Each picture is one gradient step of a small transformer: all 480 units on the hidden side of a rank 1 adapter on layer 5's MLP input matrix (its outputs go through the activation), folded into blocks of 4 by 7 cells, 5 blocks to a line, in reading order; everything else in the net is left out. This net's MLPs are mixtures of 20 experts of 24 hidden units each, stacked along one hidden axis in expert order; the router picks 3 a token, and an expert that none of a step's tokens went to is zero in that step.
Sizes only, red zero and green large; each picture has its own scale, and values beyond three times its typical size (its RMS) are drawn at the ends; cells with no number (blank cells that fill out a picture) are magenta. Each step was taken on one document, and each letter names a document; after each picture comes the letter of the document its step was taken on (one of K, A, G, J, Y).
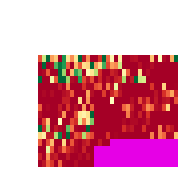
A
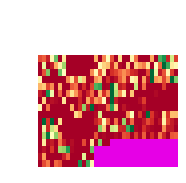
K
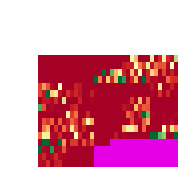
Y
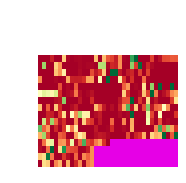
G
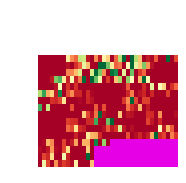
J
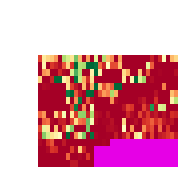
A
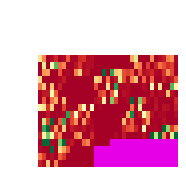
Y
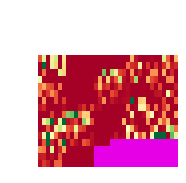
Y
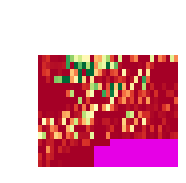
A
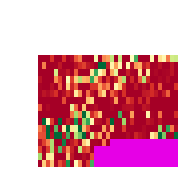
G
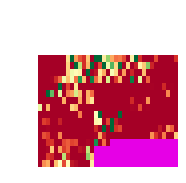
J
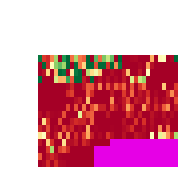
A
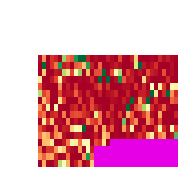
G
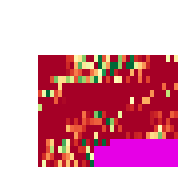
J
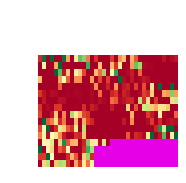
G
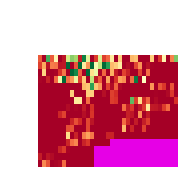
A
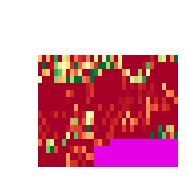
A
